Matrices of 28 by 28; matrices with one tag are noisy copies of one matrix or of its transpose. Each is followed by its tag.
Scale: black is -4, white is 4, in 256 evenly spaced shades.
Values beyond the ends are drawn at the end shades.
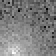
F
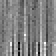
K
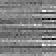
K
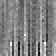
K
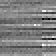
K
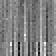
K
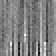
K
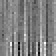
K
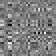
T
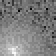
F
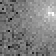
F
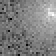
F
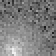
F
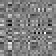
T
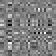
T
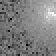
F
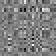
T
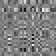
T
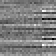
K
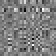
T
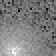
F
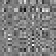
T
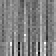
K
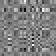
T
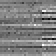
K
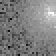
F
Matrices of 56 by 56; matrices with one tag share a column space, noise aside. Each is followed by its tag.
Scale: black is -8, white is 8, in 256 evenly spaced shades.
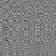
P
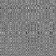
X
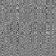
X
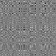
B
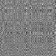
X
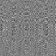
P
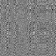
X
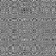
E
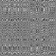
E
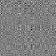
B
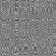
E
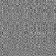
X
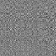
P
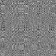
B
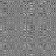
B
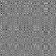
B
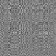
X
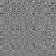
B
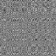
E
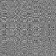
P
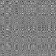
B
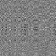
P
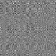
B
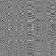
P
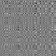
B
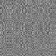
X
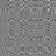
E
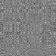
X
